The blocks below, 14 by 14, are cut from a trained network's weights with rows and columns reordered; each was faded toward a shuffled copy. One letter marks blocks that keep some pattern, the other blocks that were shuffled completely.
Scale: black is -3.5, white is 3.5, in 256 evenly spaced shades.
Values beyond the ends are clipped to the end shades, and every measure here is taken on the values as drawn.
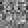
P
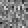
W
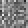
P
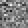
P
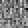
P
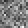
W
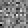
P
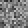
W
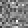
P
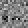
P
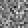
W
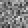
W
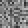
P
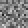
W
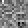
P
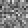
W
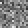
W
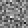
W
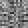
P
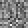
P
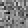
P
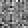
P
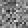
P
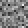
P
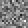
W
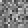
P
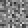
P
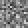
P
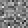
P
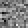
P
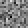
W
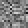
P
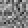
P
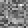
P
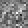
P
